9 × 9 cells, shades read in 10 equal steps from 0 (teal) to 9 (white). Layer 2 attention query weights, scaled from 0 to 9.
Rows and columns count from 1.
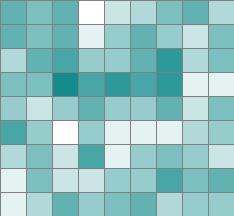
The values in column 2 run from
3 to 7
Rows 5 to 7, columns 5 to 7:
5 5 3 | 8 8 8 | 8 5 4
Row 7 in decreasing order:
8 7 7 6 5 5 4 4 2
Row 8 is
8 4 7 7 5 5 2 4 3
